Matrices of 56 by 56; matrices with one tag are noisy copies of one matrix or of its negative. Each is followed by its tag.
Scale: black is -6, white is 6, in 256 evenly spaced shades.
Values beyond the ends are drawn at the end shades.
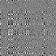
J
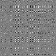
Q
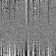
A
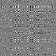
Q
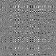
Q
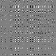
Q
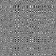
Q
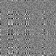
J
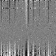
A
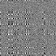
J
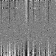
A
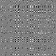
Q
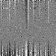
A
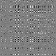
Q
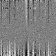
A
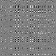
Q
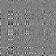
J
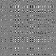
Q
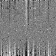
A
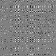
Q
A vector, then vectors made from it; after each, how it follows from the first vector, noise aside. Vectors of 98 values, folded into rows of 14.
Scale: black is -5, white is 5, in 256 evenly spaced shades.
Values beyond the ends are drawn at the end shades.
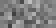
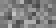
negated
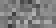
sign-scrambled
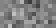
negated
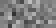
copied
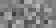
copied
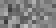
wrapped around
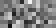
scaled up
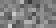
negated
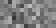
wrapped around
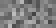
negated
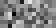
scaled up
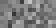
copied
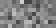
negated
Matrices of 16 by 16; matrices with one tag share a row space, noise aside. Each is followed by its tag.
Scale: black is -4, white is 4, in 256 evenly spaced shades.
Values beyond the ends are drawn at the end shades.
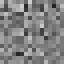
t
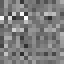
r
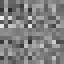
t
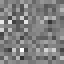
r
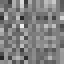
r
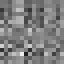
t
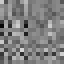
r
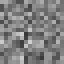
t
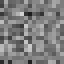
t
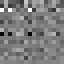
t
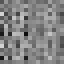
r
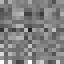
t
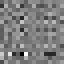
r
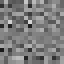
t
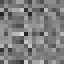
t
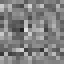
t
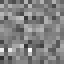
t
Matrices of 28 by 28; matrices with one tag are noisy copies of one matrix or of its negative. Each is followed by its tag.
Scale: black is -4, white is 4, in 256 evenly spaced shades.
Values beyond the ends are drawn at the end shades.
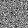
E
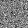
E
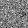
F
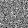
E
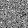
F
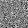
E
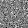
E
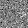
F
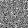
E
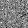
F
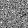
F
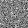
E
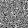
E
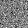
E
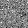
F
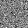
E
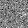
F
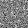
E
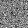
E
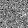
F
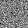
E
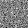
E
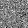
F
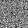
E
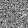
F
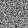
E
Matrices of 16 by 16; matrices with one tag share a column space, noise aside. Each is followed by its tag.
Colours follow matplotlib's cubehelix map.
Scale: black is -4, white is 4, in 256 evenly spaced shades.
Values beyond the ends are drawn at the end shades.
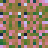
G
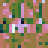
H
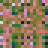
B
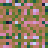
B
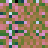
G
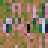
H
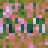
H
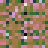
G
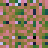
B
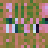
H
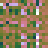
B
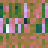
H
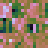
H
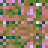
B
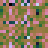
B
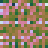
B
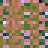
G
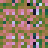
B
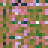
B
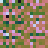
G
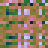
B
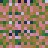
G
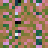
G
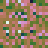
G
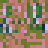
H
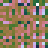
B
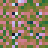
G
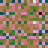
G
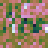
H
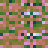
G
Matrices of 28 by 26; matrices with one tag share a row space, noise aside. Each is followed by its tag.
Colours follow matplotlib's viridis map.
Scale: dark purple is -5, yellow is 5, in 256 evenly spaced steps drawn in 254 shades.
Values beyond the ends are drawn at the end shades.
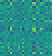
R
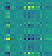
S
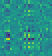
S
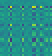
R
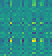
R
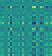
R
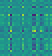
R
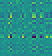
R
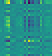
S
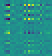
S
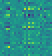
S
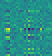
S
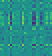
R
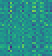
R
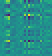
S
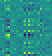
S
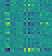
S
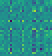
R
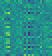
S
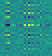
S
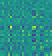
R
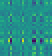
R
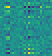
S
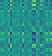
R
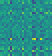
R
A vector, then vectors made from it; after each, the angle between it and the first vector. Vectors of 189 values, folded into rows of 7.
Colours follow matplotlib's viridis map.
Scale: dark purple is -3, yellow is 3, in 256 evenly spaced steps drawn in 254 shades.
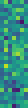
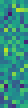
partly aligned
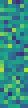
partly opposed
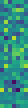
nearly parallel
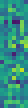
orthogonal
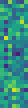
nearly opposite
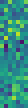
partly opposed
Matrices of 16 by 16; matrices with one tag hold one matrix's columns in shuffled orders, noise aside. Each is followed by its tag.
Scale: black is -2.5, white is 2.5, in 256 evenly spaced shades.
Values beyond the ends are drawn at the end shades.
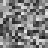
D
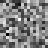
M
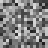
M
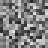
D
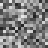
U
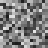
U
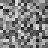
D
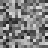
D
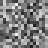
D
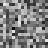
M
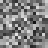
D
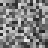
M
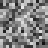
M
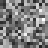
M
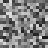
D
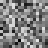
M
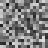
U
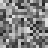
M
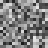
U
